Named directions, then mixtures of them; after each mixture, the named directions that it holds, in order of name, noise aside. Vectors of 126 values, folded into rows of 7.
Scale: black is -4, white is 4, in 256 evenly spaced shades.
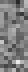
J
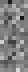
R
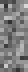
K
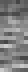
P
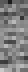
P, R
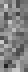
J, K, R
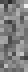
K, R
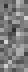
J, K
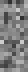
J, R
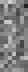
K, R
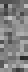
K, P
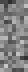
K, P, R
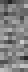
K, P, R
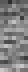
P, R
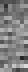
K, P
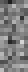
K, P, R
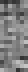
J, K, P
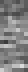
P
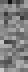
J, P, R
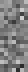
J, P, R
